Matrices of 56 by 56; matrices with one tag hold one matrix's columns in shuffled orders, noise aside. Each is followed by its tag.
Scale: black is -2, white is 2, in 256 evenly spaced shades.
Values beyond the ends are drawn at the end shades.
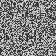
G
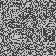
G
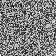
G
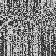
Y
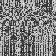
Y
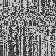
Y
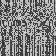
Y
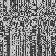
Y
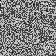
G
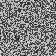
G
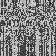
Y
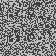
G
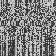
Y
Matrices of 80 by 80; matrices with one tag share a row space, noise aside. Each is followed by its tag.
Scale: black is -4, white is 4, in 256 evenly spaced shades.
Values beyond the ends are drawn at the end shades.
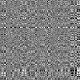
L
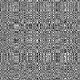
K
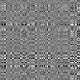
L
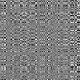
L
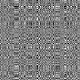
K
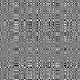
K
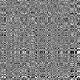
L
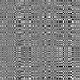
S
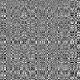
L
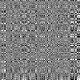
L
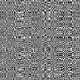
S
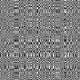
K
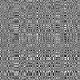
K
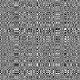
K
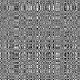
K
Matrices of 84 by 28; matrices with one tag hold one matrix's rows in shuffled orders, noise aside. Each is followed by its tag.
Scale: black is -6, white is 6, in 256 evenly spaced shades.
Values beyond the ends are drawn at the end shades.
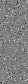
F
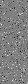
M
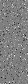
F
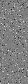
M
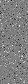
M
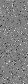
F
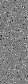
F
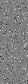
F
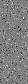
F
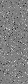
F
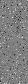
M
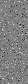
M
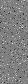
M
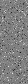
M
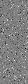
F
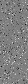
F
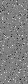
M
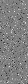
F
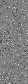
F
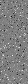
M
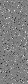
F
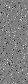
F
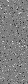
M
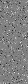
F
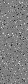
M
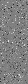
M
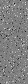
F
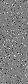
F
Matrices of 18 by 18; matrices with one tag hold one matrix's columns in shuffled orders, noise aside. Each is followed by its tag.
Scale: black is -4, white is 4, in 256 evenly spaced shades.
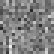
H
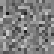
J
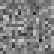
J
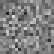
J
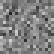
J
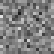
J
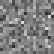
J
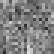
H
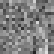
H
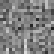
H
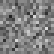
J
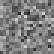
J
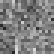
H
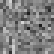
H
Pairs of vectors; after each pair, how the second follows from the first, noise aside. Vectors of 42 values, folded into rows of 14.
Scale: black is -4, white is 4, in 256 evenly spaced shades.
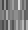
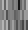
negated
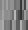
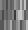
negated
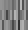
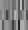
copied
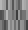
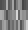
negated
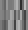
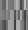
copied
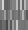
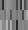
negated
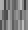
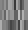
shuffled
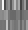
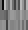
negated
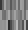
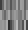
copied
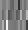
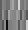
negated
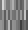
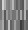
copied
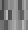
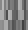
negated
